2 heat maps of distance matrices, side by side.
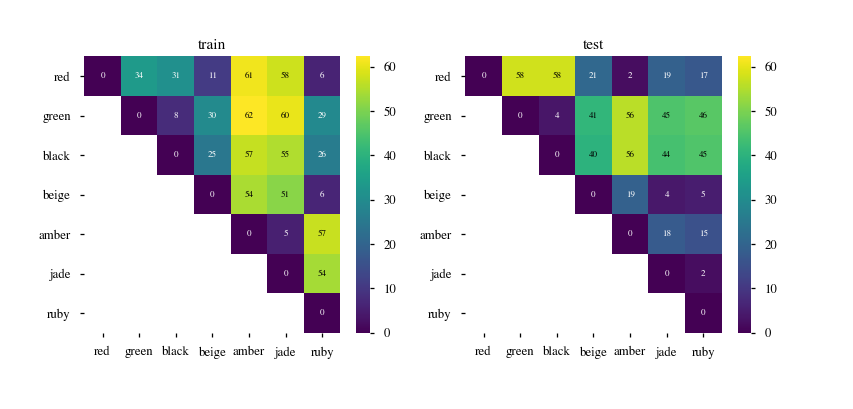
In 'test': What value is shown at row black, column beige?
40
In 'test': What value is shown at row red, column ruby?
17
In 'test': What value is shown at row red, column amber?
2
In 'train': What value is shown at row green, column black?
8
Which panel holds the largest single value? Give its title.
train
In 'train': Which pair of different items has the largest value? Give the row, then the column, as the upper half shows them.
green, amber
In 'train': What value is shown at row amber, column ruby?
57
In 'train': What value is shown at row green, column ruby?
29
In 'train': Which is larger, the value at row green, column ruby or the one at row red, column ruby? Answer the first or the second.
the first
